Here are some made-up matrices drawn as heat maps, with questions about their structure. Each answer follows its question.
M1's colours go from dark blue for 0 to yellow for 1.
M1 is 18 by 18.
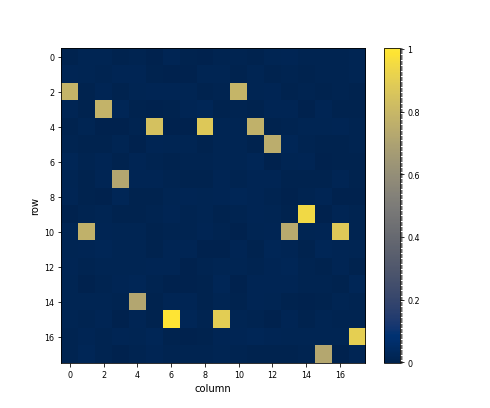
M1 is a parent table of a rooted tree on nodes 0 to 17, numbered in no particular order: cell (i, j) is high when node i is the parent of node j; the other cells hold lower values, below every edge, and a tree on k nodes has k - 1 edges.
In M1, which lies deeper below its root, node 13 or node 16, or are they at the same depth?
the same depth
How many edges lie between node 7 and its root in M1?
0
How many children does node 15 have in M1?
2
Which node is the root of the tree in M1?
7
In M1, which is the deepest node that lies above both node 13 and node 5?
10
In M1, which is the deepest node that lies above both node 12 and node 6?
15
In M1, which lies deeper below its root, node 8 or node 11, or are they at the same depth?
the same depth
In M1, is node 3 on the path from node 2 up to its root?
yes
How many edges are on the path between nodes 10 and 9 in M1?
4
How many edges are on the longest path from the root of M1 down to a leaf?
11
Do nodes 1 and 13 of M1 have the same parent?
yes
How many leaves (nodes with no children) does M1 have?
7
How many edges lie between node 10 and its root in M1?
3
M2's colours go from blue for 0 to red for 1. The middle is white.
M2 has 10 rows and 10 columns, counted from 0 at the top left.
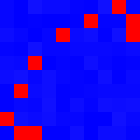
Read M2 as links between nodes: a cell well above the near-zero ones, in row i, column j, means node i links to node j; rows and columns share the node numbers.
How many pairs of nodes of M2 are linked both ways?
5
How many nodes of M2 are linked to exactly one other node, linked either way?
4
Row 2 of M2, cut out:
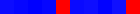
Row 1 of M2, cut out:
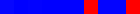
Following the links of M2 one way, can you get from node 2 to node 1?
yes
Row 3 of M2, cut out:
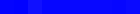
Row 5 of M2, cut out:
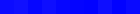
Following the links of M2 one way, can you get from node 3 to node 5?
no
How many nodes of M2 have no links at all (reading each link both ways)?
3
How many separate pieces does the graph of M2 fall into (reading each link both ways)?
5
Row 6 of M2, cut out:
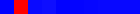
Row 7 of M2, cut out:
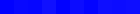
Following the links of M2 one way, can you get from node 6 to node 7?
no
